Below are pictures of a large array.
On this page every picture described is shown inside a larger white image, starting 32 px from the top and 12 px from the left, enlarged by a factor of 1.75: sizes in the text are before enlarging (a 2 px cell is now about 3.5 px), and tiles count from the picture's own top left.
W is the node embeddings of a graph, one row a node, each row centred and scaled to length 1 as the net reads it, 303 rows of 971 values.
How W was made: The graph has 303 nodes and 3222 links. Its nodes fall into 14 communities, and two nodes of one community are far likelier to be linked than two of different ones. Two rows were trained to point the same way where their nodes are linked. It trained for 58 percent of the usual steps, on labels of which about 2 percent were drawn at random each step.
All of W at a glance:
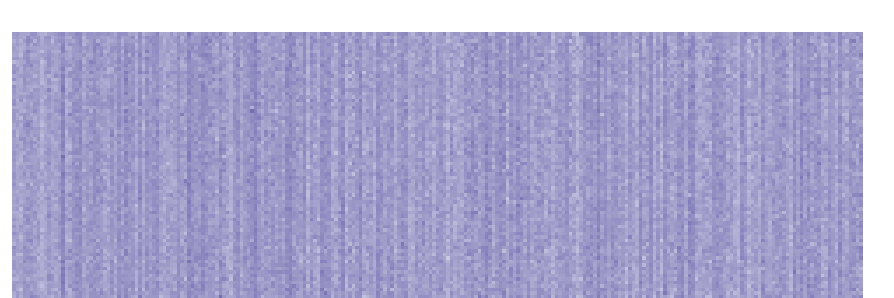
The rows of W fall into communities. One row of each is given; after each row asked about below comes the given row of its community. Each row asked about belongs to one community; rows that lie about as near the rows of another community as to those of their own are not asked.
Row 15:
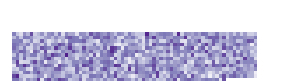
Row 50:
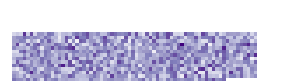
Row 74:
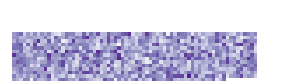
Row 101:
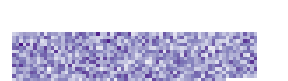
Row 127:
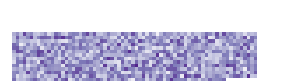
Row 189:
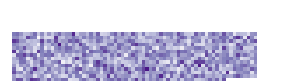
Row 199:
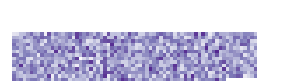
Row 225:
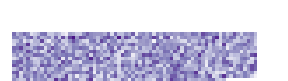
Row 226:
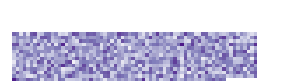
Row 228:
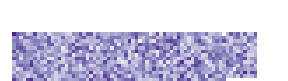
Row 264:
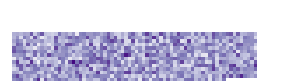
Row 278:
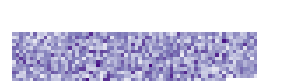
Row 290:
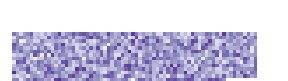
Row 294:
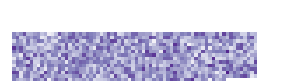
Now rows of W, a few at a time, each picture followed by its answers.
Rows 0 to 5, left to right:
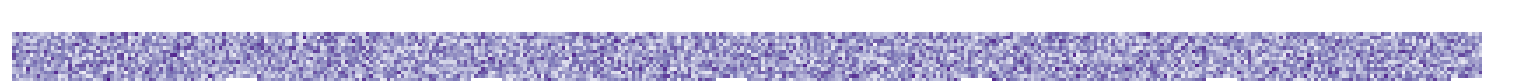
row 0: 278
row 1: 226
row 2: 127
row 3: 127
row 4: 50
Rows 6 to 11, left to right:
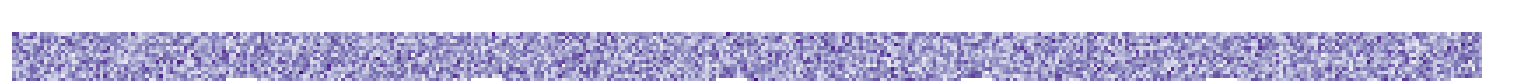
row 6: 264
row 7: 294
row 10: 15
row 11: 15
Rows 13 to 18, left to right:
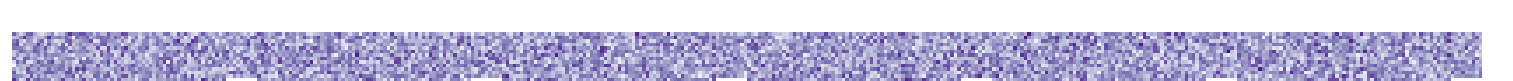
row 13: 290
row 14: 101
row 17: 225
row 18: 278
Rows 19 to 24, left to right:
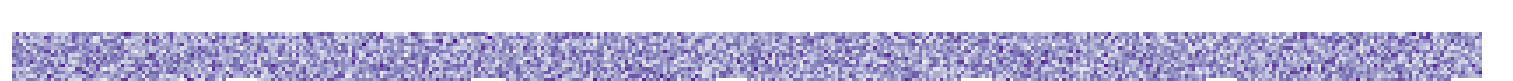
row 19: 101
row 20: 290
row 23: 290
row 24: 225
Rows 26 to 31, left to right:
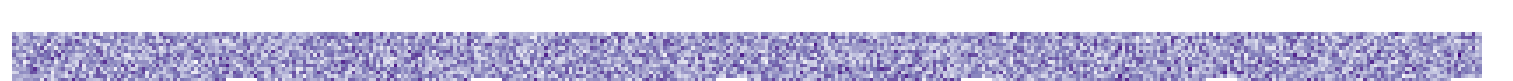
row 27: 278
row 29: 189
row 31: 294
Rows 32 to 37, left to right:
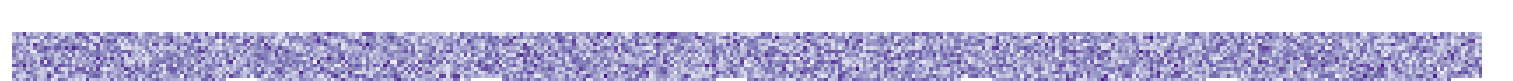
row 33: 101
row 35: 199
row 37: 74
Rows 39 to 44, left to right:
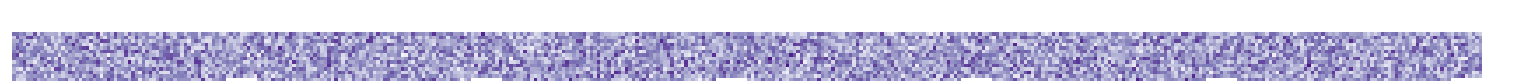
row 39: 228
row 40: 226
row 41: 264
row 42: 101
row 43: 127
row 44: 226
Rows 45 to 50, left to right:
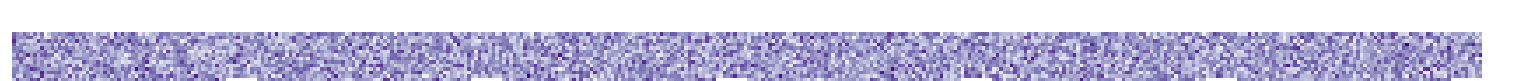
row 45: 189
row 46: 290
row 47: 189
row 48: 294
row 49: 228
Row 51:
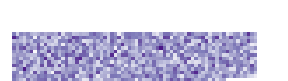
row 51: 225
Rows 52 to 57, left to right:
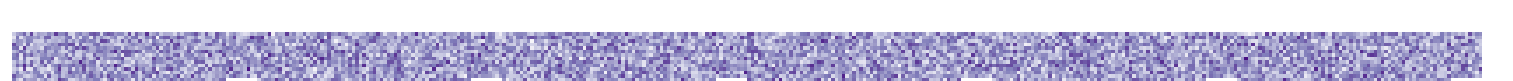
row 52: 228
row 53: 189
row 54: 127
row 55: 264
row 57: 74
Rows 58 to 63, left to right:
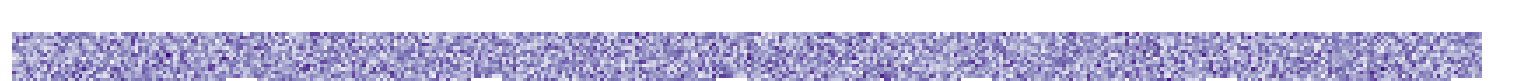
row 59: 294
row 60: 199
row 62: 294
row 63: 50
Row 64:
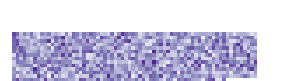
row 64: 189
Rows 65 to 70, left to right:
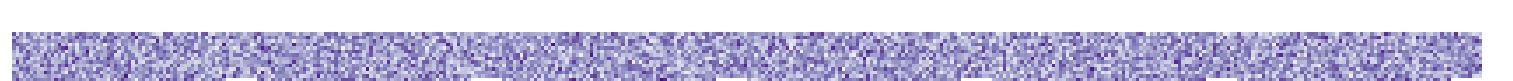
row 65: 225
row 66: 228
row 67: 264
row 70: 189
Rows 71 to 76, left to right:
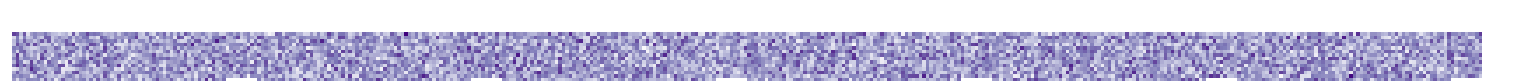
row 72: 264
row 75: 226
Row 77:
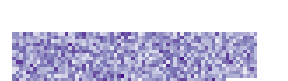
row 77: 228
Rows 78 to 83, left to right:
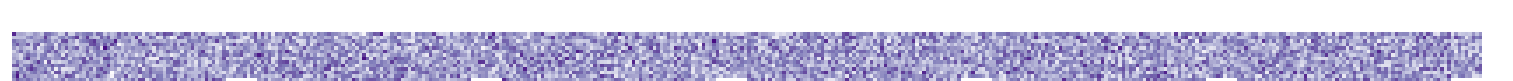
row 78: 226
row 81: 189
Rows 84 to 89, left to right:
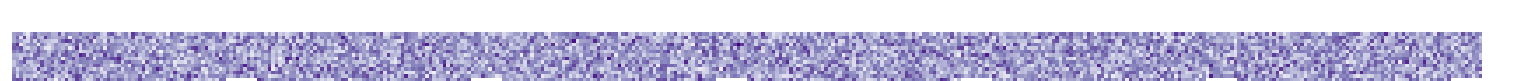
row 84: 74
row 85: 228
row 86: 278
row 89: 264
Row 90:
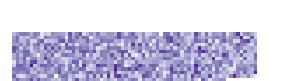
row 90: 225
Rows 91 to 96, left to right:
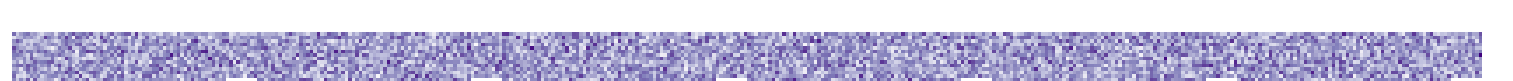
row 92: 189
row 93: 189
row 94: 226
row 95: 226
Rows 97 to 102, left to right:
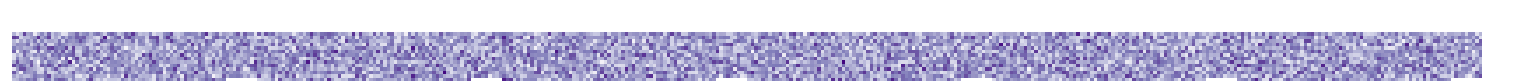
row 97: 225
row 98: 199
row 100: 294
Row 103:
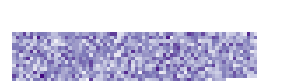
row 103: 294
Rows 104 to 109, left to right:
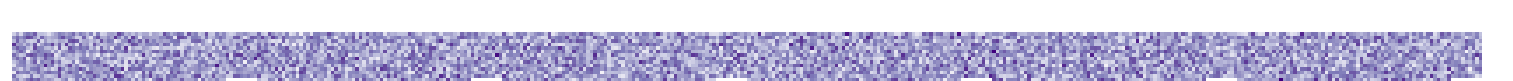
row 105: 127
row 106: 226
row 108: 199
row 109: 225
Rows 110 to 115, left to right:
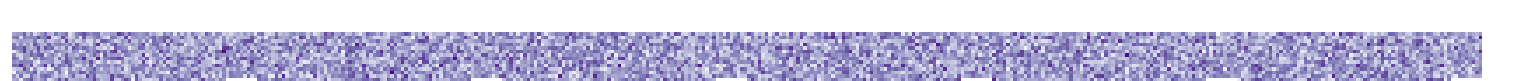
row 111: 264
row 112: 278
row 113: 228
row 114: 127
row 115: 290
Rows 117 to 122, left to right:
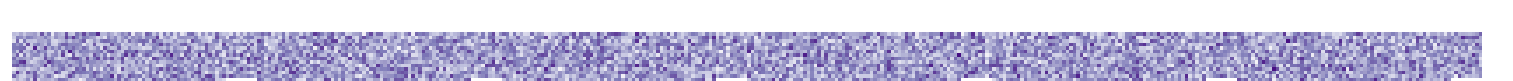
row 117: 228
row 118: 189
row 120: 199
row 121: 264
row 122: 50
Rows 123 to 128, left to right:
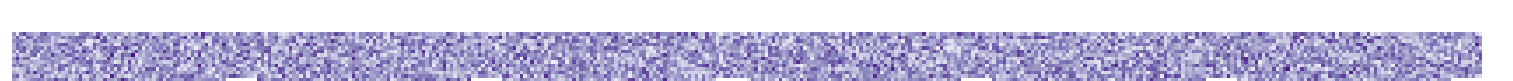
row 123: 15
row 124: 228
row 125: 127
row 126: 74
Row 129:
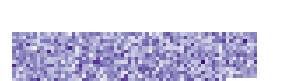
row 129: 101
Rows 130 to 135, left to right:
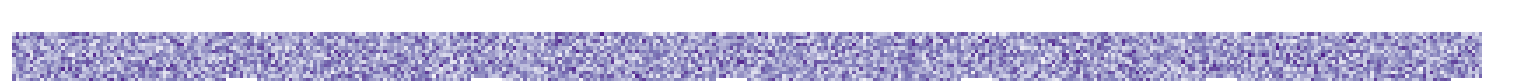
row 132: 15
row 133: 290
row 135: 127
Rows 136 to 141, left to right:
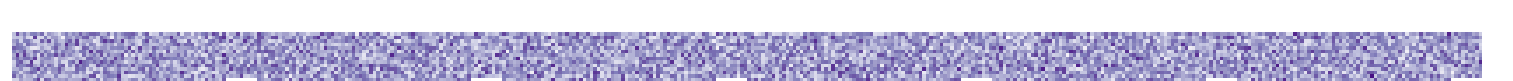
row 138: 264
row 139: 50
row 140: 290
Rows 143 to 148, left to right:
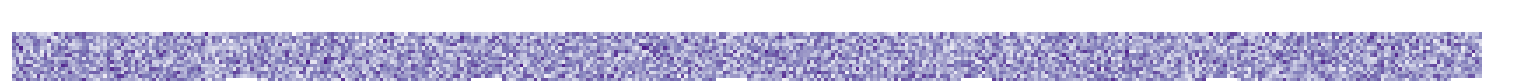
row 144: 294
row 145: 228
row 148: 74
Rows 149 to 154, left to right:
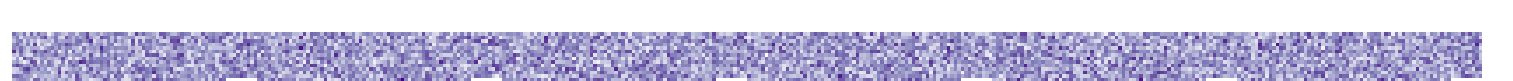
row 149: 264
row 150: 189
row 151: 189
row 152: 278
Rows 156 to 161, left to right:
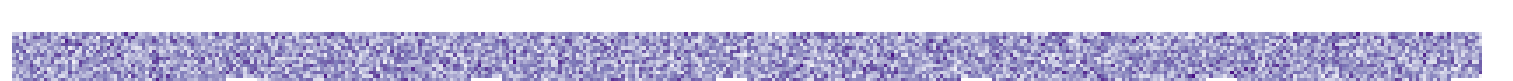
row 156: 264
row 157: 294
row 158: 199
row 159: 290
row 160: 101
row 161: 225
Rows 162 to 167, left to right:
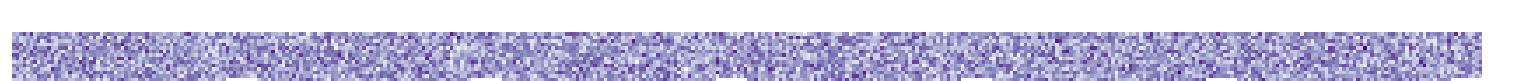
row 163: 225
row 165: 264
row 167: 278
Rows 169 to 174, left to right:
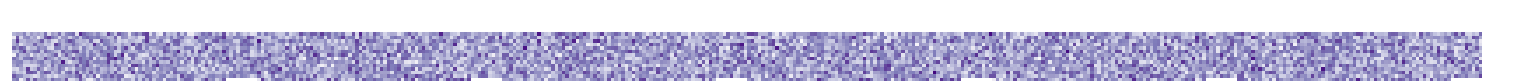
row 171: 278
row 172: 189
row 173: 189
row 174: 278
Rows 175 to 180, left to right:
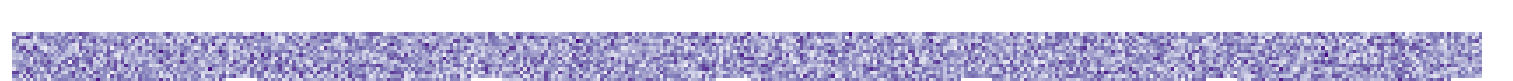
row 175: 50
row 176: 50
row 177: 127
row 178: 290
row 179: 264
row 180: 290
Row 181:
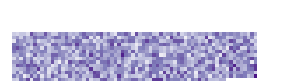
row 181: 264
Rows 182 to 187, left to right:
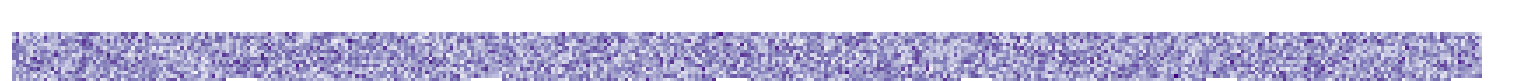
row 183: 101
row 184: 264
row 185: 189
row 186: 74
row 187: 127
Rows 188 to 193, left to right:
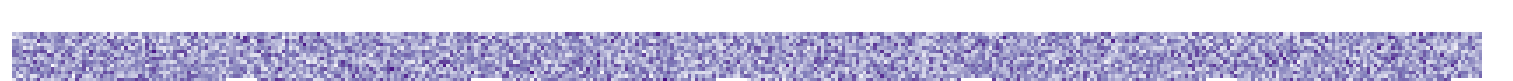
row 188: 199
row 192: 264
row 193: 228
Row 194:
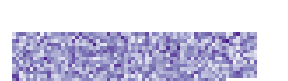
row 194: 278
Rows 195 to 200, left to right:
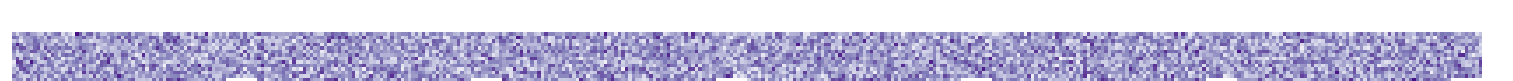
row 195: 225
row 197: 228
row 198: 74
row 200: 199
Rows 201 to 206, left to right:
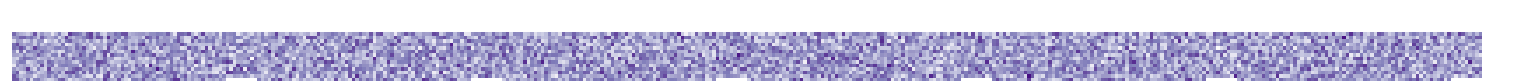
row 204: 74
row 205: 199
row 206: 290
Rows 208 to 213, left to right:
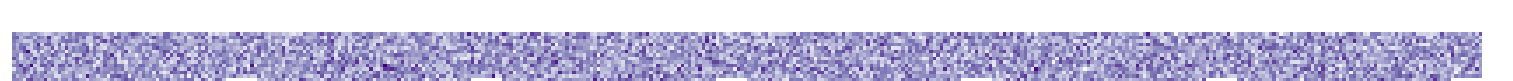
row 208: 225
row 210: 74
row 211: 50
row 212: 290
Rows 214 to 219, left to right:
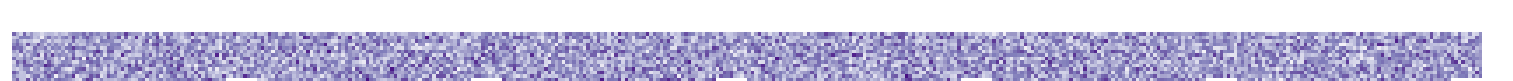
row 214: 290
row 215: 15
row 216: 228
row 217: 294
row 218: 199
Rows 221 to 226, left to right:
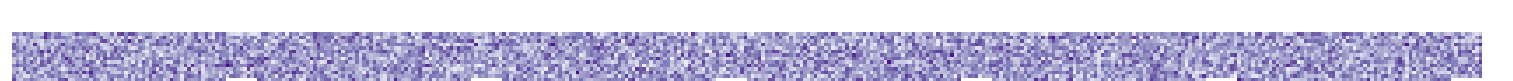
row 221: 127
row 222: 278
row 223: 226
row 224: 199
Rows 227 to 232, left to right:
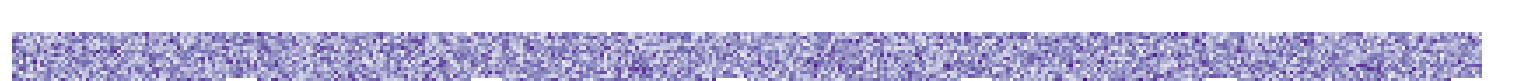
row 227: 199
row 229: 189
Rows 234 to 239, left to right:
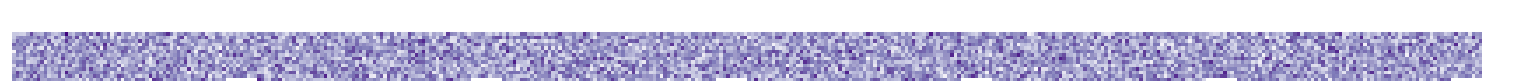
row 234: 294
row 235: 228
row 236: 127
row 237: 199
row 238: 294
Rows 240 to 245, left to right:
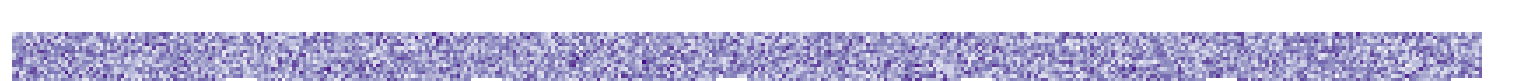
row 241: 50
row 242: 294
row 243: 278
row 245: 226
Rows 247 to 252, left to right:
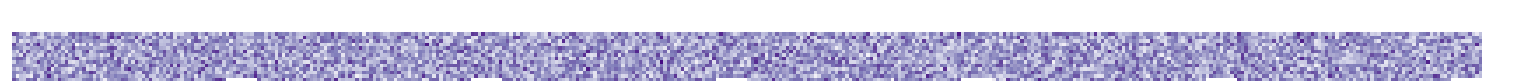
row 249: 50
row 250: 225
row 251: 290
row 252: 189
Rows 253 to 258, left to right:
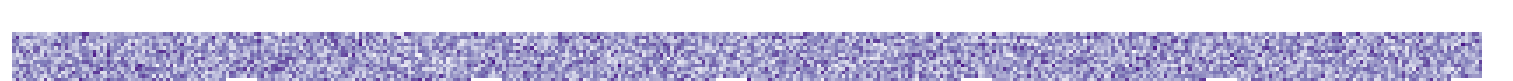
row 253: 50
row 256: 127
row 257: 74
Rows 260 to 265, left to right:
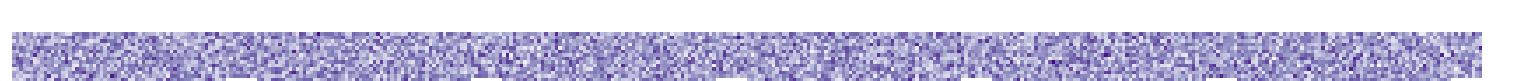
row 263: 127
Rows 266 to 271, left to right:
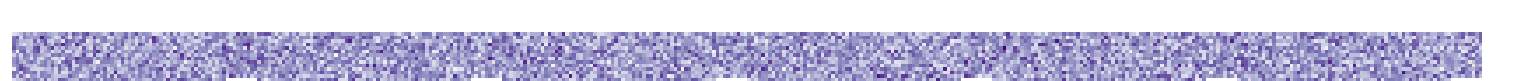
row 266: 15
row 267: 278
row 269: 199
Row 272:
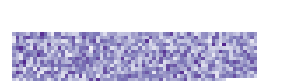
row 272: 294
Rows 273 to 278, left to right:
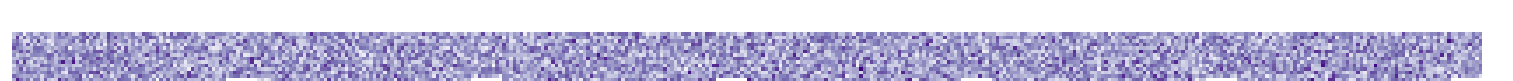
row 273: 74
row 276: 226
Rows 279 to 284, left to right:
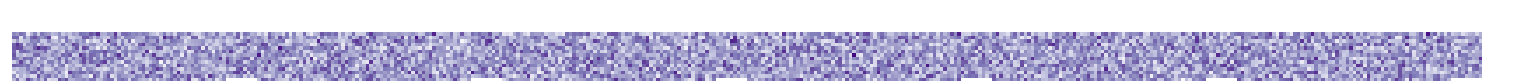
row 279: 74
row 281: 101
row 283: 264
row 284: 127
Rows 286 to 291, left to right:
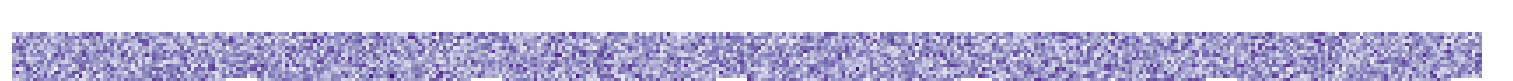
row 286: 294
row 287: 225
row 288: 101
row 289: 226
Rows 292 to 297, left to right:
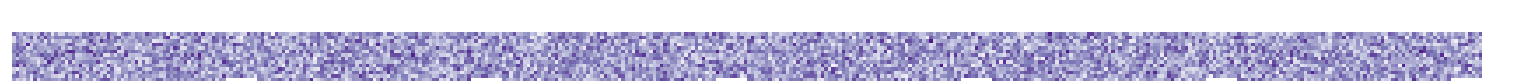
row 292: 228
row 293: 264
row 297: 74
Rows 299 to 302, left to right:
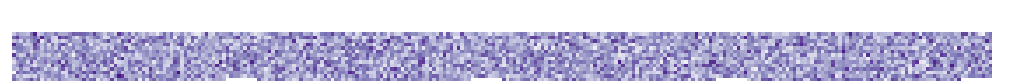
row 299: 127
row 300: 127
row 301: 127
